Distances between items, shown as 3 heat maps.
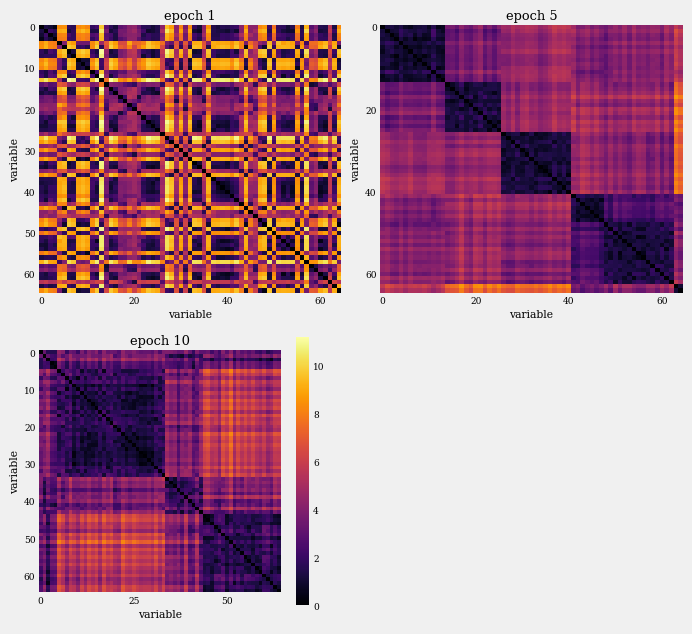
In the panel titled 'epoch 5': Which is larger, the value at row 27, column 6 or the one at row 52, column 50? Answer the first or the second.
the first
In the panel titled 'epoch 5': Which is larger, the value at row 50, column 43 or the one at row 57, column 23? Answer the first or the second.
the second
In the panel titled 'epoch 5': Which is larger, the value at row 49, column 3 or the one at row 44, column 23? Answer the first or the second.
the second
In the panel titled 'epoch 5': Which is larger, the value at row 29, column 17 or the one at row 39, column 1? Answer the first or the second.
the second
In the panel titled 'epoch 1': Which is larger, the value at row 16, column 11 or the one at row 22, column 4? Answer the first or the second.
the second
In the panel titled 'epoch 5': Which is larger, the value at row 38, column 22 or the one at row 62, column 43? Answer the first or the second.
the first
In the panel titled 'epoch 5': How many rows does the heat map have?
65
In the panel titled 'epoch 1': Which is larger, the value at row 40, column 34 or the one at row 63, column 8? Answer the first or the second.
the second
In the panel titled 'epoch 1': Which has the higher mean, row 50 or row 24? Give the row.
50
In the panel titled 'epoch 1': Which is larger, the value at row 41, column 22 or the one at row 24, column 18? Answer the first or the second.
the second
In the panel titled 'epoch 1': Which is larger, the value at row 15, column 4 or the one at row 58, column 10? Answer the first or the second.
the first
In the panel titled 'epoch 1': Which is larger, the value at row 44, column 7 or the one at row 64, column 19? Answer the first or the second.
the first
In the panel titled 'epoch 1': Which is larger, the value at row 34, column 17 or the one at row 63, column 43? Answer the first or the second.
the second
